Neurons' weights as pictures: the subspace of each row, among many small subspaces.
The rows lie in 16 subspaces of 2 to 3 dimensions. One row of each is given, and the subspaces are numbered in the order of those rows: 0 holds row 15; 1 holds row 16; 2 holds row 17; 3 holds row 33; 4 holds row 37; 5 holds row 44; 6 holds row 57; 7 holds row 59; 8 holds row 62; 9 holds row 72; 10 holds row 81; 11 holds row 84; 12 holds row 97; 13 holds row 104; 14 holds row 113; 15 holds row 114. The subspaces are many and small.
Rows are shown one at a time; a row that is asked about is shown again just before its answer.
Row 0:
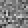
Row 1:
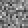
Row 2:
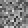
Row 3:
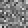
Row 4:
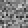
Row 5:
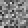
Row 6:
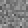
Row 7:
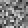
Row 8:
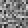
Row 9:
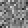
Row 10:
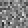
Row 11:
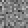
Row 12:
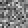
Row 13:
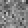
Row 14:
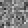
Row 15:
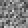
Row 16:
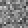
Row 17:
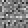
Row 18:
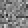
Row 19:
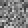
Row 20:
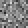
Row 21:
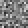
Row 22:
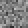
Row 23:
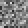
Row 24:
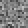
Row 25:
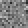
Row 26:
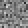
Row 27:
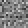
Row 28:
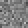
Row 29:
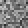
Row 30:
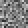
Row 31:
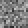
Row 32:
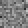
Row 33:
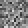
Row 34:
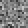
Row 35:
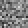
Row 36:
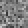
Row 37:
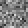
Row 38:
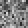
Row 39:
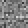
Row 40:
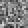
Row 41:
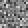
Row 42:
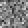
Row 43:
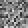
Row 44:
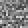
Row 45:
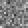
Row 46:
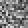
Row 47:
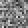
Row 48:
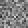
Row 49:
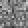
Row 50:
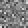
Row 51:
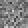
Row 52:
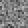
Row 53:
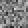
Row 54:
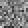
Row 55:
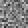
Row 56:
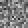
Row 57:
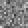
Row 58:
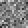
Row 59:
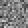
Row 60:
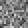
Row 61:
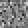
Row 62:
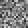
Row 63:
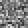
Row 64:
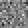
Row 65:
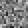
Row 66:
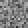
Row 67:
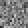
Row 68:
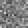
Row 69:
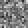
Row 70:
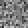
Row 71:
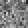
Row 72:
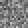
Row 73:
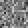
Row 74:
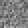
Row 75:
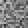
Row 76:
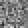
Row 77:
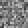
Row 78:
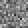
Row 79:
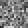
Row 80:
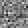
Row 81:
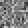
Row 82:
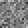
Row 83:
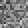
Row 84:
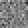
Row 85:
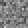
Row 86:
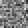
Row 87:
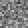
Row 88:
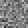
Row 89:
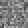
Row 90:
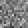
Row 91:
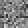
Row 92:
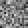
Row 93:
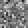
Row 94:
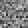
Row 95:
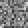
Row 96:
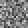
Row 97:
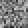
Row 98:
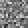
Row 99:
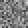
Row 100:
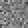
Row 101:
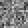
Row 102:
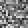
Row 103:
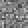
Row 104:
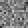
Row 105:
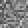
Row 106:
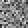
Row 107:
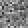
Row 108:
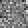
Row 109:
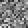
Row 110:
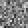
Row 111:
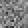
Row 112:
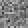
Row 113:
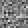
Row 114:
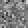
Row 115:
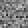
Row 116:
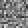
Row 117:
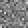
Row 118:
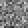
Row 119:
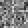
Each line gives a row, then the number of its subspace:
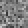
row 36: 14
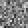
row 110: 6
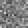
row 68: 6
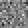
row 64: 11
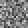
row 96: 8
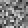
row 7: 3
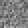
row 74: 0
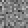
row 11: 2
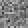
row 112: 14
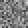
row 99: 10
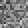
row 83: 1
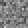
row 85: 1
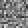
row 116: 0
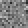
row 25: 11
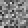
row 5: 1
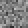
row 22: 12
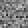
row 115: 5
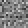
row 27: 2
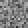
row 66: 9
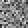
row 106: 9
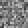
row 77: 13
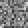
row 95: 13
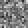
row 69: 15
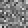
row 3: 13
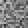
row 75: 1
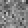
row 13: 15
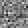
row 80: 14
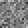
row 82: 8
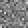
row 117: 13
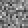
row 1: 5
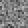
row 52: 2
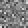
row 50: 13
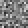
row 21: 4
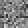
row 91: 12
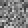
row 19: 7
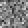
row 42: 8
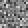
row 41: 4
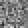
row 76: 5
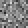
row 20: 6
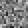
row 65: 12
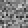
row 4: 5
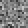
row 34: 2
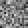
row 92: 6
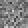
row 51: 3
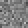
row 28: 9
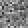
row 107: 14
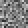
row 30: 7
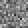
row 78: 4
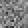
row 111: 3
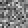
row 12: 9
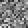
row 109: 8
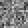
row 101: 10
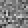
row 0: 14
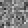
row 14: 10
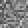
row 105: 1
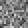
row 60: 0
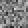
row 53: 12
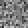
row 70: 4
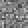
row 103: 5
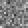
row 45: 6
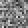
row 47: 10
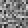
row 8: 0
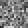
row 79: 7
